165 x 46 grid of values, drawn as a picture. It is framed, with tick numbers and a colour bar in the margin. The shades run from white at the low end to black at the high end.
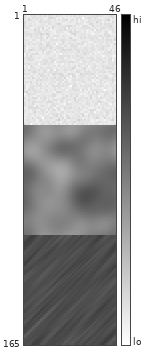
The table splits into 3 rows of 1 panel. Panel 1,1: very low, fine-grained, faint in contrast. Panel 2,1: middling, smooth. Panel 3,1: high, slanting up to the right, faint in contrast.
